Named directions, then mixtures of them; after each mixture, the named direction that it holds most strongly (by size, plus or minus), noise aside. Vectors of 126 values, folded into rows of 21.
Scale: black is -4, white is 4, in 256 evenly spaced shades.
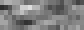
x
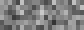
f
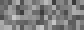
f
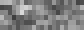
x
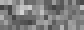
x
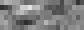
x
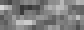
x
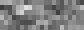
x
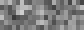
f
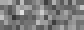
f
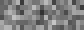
f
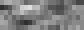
x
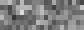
f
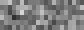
f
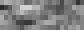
x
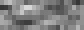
x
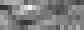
x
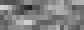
x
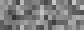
f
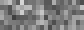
f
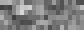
x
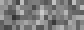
f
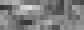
x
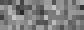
f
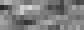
x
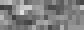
x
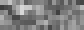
x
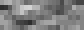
x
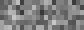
f
